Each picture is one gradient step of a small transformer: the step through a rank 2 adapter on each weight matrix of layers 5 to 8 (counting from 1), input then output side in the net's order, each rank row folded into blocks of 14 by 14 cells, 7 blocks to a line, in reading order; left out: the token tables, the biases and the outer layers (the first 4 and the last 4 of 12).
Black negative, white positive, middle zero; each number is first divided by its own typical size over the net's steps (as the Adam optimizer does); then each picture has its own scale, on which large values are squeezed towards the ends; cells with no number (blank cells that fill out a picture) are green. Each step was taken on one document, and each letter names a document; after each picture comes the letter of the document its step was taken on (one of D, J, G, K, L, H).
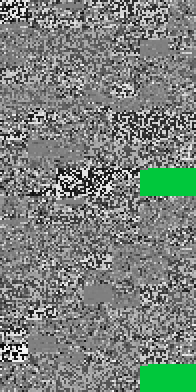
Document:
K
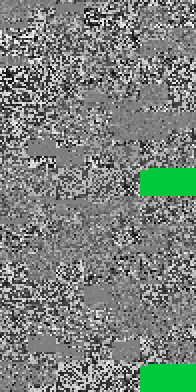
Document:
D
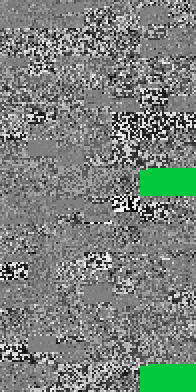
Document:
D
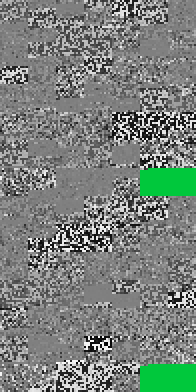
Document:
K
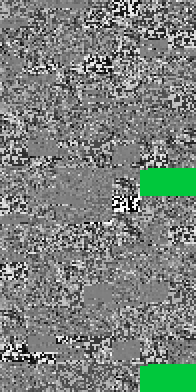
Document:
D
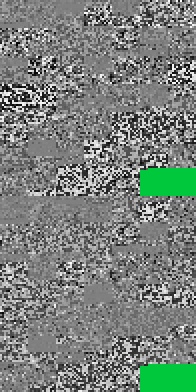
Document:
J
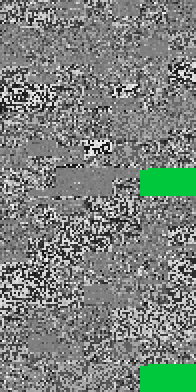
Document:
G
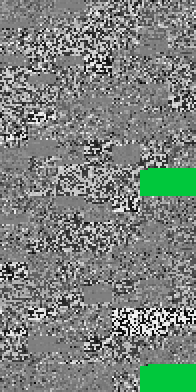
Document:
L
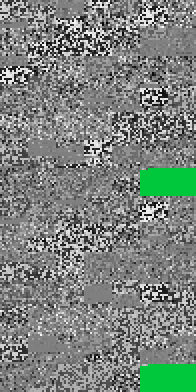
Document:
J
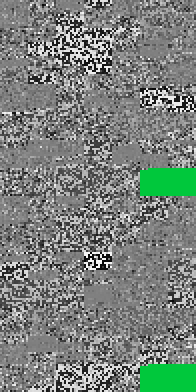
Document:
G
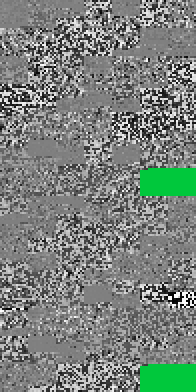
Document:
J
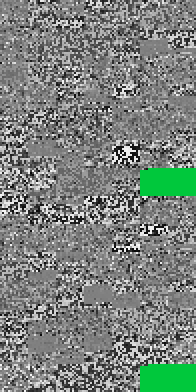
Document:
K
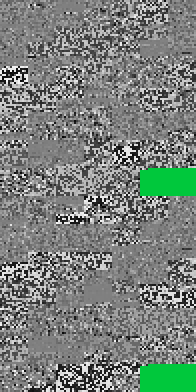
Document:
K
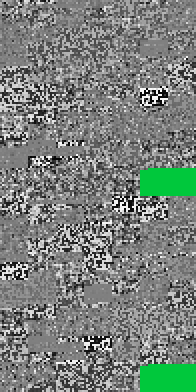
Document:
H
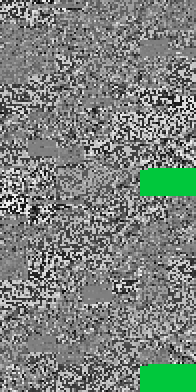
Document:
G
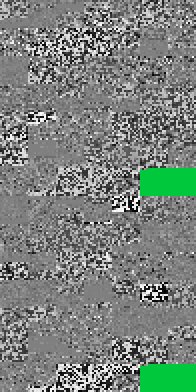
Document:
L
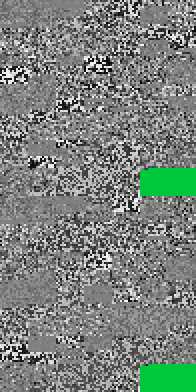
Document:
L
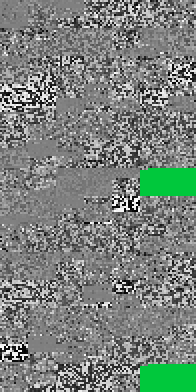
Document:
J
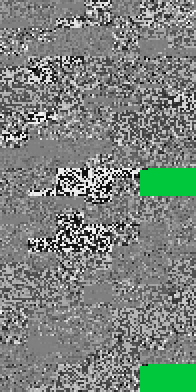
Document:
J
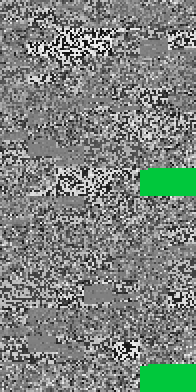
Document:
G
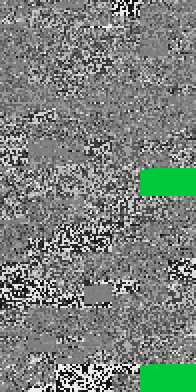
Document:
K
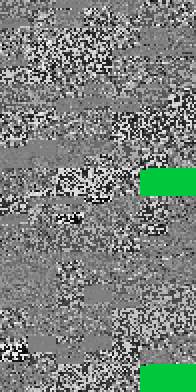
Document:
L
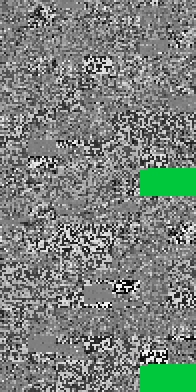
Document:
H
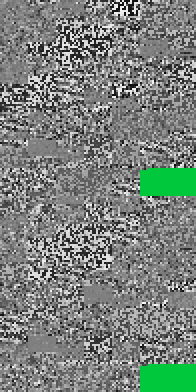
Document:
K
